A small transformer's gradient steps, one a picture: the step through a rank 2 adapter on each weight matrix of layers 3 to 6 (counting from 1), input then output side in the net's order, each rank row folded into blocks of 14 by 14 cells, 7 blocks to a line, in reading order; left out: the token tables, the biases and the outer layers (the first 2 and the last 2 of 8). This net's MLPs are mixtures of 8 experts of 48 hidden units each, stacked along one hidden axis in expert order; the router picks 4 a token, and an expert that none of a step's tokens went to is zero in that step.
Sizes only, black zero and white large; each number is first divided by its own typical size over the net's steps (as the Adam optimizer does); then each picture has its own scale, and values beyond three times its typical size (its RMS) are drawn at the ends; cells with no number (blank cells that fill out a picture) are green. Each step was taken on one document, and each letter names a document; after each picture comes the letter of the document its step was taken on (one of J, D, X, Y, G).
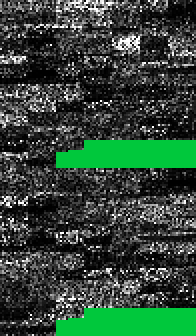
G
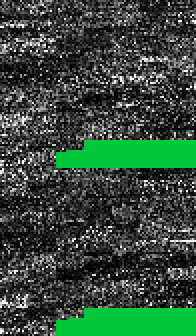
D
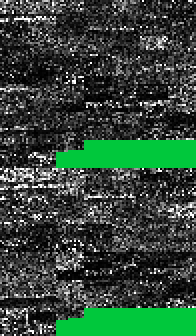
D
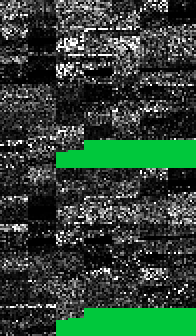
G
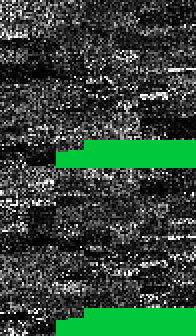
G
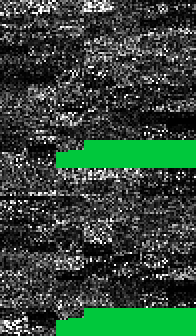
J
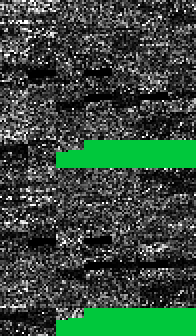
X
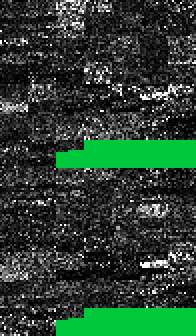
G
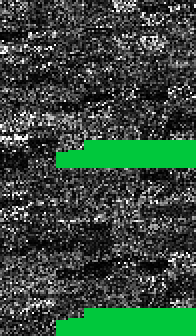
D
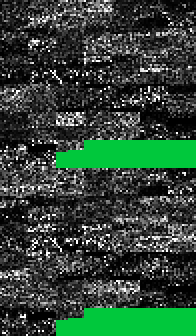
J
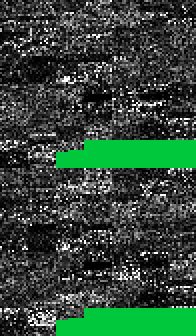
D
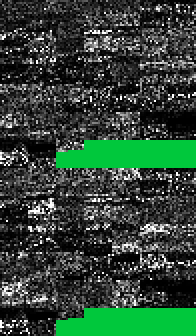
J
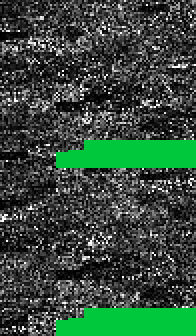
D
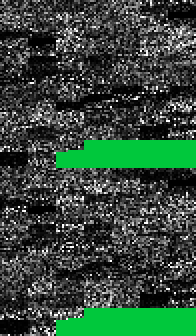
X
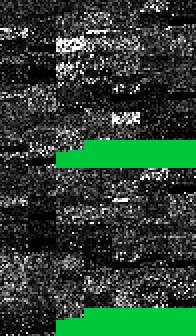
G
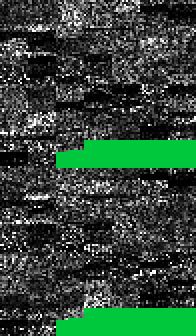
X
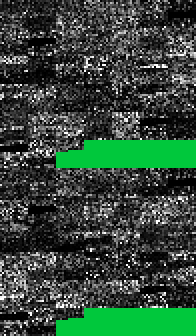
G
